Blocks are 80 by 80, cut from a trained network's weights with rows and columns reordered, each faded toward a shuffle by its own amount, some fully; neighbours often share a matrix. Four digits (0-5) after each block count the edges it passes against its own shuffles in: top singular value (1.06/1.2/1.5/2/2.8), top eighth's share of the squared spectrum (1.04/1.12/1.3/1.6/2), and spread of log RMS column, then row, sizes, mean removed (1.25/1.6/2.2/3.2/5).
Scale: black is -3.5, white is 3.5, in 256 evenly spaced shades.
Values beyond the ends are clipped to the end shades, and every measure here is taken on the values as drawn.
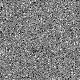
0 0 0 0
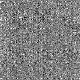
3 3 0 3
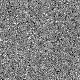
0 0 0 0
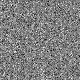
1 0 0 0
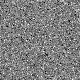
0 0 0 0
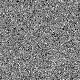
0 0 0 0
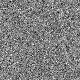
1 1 0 0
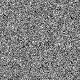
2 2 0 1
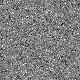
0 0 0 0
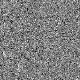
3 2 2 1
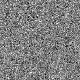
2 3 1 1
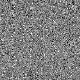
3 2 2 0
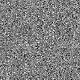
3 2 2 0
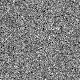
1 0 0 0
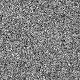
1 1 0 0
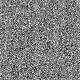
1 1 0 0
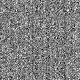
2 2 0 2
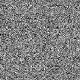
3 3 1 2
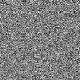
3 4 1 3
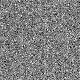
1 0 0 0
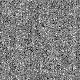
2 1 0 0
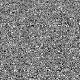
2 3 0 3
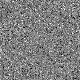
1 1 0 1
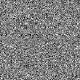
3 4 1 3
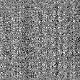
3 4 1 3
